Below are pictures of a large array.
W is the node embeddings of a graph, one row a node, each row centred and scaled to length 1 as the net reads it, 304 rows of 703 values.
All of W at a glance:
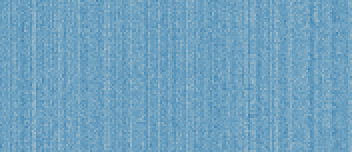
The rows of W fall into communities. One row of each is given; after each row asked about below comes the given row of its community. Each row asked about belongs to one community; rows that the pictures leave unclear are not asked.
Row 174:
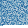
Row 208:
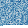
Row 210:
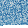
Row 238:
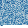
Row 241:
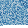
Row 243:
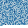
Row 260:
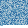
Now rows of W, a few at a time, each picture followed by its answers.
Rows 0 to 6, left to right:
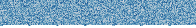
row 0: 238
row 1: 260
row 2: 238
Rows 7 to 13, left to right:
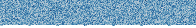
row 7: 174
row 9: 238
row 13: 208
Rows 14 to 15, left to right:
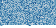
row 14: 238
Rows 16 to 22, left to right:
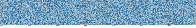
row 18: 238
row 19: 241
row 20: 174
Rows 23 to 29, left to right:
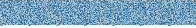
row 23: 243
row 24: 238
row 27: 210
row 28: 243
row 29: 210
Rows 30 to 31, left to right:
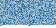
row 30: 241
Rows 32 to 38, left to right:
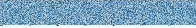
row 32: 243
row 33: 174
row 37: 174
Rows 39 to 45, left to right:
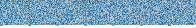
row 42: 238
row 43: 243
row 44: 243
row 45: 243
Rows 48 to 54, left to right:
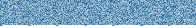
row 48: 208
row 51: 238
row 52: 241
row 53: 208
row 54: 208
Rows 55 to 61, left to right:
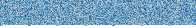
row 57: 238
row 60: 260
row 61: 260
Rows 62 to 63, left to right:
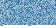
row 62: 243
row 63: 260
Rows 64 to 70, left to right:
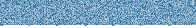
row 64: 210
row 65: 208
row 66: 243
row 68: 208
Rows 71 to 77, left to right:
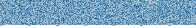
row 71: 210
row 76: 241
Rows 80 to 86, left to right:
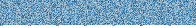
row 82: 208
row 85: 241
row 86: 260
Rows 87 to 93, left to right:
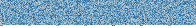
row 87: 243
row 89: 174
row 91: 208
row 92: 243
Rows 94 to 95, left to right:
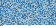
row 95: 174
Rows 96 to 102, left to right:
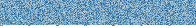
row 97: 243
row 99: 210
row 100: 208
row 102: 174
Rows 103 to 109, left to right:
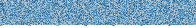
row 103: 210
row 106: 210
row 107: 210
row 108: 238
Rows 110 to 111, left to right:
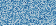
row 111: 241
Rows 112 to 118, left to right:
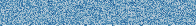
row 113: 174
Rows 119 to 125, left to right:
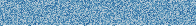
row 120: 260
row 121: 238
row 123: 174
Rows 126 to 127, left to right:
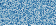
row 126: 174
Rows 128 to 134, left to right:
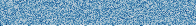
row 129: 208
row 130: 174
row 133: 241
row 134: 174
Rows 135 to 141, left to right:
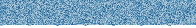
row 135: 260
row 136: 260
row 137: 238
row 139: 174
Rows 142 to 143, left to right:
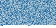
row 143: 241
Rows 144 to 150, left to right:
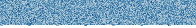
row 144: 260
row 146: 243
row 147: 238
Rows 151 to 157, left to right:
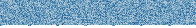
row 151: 241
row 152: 238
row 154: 241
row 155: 210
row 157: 210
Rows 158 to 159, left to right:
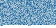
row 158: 243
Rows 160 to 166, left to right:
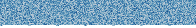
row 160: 238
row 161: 238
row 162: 174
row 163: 238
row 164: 174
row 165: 238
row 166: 238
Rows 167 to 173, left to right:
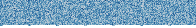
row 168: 238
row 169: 208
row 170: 210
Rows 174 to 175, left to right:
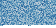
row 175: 208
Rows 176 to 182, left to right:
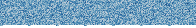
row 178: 208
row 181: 241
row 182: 210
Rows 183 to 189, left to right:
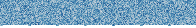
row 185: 243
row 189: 241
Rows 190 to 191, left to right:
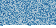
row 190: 238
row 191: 210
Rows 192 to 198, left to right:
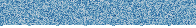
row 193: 241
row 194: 174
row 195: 238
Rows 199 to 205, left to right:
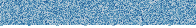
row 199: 243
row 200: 208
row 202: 238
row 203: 174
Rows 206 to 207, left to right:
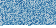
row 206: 243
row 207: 174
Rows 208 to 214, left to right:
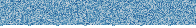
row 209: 174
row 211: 243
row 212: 208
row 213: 241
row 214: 174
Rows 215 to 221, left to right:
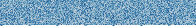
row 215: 210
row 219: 241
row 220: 243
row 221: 210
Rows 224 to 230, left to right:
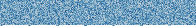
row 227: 210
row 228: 243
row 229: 243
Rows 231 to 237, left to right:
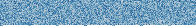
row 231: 210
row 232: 210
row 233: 243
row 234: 210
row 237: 238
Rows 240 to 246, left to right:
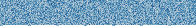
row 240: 208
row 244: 210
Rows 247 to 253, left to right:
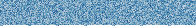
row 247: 260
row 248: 238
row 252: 174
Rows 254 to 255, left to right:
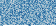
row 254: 210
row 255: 238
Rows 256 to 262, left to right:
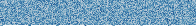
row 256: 174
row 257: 243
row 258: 243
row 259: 260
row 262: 174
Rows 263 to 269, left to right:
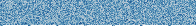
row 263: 210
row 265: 238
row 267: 243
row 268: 243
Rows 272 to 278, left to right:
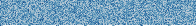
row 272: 208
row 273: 243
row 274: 174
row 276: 210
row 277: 260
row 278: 238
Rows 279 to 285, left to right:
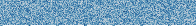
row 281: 174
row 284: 174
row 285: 208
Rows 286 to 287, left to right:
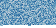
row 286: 260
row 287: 208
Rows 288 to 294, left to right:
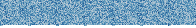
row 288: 174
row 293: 174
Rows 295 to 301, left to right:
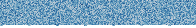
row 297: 243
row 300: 238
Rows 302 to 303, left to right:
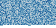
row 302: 260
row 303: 241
